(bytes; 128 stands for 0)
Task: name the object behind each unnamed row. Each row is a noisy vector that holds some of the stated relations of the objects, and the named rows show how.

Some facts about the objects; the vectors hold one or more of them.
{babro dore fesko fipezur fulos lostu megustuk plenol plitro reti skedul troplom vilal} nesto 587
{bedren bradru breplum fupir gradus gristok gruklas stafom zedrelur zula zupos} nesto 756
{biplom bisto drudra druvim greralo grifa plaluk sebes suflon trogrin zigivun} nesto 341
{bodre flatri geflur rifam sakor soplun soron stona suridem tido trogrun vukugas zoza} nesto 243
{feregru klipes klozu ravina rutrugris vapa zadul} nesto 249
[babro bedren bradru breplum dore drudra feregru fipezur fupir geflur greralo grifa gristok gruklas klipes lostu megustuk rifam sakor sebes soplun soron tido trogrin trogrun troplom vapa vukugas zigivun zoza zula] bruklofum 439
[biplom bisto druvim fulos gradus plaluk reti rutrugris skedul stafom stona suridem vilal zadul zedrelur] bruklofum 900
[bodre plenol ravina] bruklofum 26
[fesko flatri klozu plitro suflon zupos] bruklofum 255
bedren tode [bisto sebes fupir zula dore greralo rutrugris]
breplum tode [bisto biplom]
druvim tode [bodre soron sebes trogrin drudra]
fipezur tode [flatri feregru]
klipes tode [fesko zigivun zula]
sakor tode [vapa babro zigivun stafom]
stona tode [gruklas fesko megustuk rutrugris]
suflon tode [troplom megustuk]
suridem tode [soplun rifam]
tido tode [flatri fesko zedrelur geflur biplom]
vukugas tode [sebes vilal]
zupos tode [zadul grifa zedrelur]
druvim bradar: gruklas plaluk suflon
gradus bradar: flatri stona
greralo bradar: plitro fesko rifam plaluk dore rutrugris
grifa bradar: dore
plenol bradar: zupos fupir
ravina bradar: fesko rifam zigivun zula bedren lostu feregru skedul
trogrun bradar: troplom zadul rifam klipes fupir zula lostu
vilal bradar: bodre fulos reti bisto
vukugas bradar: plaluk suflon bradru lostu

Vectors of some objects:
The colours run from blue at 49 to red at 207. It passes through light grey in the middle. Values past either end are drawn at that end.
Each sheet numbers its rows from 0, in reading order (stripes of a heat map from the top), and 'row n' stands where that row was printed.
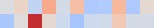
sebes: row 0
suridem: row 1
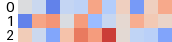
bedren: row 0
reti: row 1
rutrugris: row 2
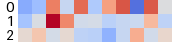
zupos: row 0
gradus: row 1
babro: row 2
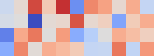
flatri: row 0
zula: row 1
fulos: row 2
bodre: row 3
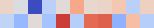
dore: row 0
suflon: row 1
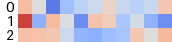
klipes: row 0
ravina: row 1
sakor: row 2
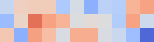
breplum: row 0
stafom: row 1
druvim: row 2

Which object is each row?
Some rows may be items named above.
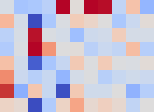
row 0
fesko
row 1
zigivun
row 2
suridem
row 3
gradus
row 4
troplom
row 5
grifa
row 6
trogrun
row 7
dore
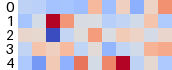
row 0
bradru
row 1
gradus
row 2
dore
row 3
breplum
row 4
plitro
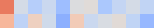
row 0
grifa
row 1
plenol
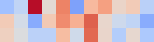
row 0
klozu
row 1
rutrugris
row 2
zadul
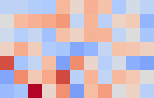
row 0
plaluk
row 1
biplom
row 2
skedul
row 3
fipezur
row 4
greralo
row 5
bisto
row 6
klozu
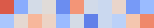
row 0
vukugas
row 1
gristok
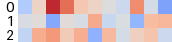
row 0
vilal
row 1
gruklas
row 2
stona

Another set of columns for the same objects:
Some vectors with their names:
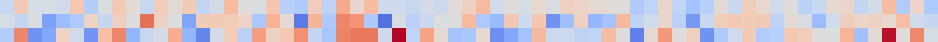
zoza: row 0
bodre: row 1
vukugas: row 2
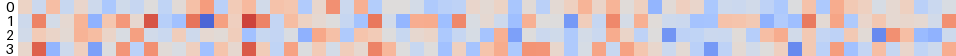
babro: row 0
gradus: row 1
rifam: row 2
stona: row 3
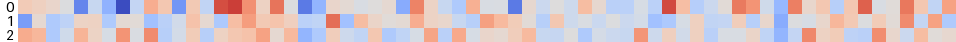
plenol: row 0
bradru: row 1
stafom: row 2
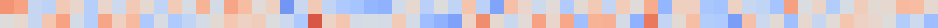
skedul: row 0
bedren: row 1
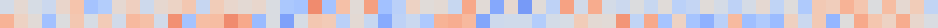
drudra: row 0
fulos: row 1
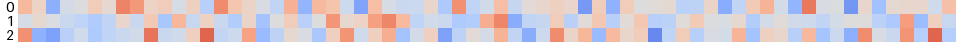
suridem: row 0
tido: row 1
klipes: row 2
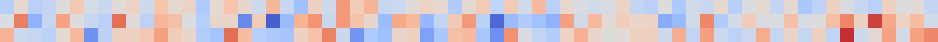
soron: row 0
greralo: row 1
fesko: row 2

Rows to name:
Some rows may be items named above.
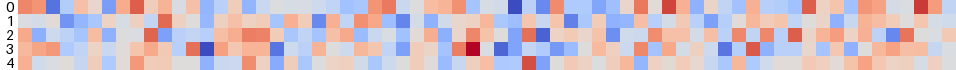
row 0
druvim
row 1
bodre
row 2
zupos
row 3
vilal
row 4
klozu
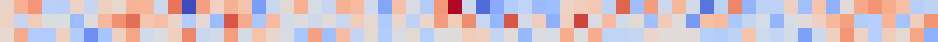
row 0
vilal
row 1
flatri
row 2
zigivun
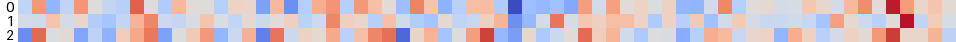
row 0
greralo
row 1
fipezur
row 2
grifa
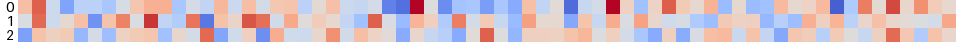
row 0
ravina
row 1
gradus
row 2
dore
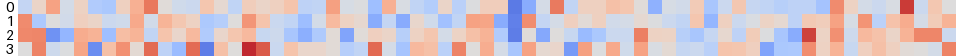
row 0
fipezur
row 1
plitro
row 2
plaluk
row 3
gradus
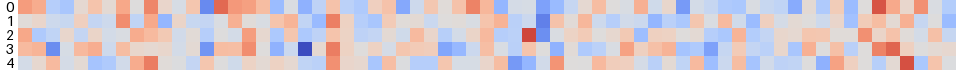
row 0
bisto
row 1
breplum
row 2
klozu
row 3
rutrugris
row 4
fipezur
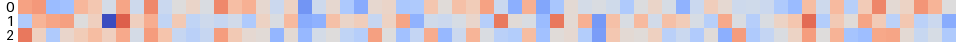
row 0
biplom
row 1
gruklas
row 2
zadul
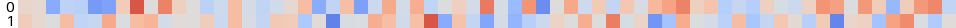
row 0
suflon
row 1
trogrun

